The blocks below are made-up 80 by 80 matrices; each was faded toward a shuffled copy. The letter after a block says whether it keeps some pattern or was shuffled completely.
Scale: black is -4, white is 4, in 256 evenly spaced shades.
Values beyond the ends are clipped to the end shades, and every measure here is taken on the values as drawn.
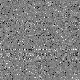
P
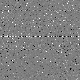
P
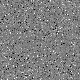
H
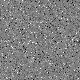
H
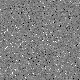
H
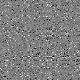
P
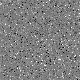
H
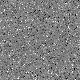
H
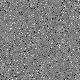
H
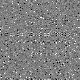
P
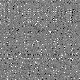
P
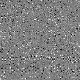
P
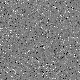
H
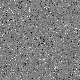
H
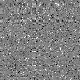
P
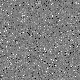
H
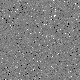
H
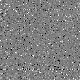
P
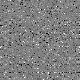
P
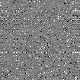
P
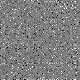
P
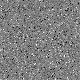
H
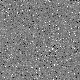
H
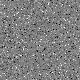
H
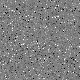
H
